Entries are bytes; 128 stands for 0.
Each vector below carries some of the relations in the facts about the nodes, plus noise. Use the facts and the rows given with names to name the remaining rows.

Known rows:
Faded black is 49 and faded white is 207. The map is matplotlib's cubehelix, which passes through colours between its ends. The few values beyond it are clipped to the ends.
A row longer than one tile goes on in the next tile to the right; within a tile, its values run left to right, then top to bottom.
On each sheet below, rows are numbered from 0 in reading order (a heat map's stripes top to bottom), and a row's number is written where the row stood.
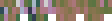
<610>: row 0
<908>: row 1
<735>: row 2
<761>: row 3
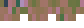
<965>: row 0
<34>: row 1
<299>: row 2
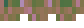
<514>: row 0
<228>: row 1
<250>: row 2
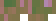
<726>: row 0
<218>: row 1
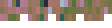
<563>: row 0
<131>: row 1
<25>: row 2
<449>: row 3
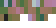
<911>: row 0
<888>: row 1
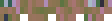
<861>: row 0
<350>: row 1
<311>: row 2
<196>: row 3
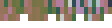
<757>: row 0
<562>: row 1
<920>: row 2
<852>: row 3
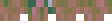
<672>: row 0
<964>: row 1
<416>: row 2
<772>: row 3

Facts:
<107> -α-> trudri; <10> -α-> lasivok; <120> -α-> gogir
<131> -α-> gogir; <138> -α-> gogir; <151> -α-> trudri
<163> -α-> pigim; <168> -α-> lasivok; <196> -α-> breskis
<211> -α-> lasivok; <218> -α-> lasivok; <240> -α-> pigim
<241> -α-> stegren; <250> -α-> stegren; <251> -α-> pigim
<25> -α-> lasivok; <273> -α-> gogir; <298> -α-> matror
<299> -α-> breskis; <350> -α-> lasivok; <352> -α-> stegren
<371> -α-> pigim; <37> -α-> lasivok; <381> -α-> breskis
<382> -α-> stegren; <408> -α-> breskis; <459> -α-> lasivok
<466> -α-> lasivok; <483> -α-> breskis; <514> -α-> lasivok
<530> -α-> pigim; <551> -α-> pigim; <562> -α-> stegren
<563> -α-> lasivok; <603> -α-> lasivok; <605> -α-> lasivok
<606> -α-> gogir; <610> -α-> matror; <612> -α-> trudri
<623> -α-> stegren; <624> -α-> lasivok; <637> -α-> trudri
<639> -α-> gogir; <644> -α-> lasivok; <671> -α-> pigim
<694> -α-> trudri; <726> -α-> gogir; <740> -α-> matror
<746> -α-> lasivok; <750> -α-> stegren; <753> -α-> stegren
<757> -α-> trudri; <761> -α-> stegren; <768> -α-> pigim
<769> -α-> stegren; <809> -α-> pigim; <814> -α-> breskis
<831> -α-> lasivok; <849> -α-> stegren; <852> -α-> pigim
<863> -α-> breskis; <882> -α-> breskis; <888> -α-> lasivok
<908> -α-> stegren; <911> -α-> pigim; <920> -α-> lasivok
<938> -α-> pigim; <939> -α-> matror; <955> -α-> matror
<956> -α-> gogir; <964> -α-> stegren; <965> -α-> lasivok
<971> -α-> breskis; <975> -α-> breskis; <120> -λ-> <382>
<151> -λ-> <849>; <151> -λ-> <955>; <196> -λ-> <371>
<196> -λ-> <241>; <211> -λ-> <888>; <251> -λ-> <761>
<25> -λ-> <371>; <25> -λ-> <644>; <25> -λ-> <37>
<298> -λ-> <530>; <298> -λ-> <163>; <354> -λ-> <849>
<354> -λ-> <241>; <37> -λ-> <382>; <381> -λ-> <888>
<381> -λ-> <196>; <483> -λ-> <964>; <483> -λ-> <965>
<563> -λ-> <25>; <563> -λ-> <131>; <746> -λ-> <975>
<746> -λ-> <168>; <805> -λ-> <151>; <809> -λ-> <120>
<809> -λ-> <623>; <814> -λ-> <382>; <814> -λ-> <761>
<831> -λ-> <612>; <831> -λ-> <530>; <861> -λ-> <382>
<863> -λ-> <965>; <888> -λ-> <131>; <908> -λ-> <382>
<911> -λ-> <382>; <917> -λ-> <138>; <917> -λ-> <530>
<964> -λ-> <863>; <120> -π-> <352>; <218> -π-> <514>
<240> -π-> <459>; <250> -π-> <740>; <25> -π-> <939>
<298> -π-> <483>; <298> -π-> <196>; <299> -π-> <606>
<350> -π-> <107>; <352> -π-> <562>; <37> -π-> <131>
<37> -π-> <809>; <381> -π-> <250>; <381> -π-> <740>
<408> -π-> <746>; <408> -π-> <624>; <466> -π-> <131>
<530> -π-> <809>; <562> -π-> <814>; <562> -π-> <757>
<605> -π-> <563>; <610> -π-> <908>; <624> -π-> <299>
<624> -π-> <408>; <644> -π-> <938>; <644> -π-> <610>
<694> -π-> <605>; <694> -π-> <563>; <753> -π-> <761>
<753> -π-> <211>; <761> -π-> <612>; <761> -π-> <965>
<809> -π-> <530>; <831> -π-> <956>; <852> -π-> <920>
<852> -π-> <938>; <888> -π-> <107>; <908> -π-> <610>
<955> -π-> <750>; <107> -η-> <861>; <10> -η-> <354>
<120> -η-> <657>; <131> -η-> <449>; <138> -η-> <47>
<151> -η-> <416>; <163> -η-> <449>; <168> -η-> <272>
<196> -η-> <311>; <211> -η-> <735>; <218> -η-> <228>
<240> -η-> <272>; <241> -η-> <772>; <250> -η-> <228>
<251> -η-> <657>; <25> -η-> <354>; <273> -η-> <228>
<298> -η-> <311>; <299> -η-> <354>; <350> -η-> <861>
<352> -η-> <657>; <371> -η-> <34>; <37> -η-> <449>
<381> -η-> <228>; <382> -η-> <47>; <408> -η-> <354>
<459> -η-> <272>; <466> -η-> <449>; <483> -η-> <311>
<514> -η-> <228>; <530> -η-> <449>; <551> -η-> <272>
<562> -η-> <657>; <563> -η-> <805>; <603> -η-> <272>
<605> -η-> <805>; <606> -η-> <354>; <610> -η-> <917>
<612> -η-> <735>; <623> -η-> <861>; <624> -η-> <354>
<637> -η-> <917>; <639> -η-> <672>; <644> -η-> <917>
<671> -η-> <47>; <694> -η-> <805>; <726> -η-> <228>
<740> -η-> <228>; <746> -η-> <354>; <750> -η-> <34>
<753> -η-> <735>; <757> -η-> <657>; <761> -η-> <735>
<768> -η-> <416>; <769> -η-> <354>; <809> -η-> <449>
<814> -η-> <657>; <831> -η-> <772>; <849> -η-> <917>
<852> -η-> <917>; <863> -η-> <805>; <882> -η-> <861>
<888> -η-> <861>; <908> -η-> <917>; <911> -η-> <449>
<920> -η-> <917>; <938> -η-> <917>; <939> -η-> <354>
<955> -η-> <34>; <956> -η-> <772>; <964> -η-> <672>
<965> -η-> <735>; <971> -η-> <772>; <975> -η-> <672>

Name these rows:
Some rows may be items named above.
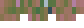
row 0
<955>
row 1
<298>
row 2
<637>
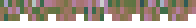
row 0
<814>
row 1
<381>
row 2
<637>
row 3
<644>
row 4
<612>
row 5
<863>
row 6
<107>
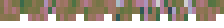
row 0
<251>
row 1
<917>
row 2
<241>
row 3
<849>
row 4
<25>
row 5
<644>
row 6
<610>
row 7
<371>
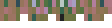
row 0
<939>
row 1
<814>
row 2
<37>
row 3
<746>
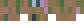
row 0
<769>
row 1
<861>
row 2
<449>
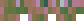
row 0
<753>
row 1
<211>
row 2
<381>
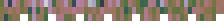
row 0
<382>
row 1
<644>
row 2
<563>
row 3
<196>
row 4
<466>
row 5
<964>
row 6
<831>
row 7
<10>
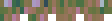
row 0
<151>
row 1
<354>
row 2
<163>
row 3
<694>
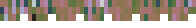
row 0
<938>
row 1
<120>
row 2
<371>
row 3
<644>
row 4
<657>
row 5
<606>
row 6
<483>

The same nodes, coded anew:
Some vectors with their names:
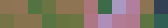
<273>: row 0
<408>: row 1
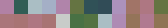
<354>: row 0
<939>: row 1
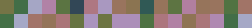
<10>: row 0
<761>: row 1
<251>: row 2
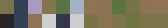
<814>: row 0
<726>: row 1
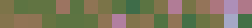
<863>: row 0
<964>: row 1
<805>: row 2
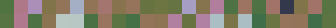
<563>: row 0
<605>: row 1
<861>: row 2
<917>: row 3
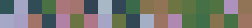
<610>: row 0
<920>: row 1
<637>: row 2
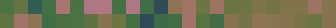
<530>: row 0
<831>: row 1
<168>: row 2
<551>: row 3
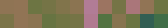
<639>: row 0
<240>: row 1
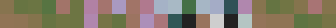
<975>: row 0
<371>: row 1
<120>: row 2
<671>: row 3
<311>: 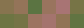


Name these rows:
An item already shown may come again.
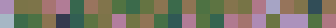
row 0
<694>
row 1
<964>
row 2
<965>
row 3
<761>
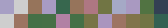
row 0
<644>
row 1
<624>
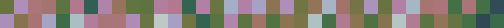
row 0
<911>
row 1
<809>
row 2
<151>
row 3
<241>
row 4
<196>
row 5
<831>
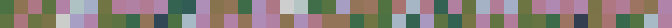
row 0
<131>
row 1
<955>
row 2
<606>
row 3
<25>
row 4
<849>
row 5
<151>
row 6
<955>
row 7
<211>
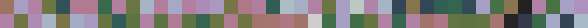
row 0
<382>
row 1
<151>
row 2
<888>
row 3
<354>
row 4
<37>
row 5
<612>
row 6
<757>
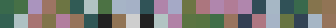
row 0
<746>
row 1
<120>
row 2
<955>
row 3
<920>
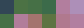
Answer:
<740>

